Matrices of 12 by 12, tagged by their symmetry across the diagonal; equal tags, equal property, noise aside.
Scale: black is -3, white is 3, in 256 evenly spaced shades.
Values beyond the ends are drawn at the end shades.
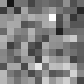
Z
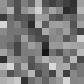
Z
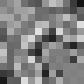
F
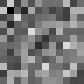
F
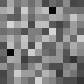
F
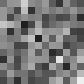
F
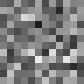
Z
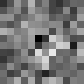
F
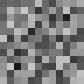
F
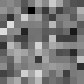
Z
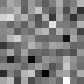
Z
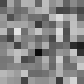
Z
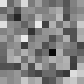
F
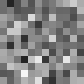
Z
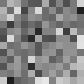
F
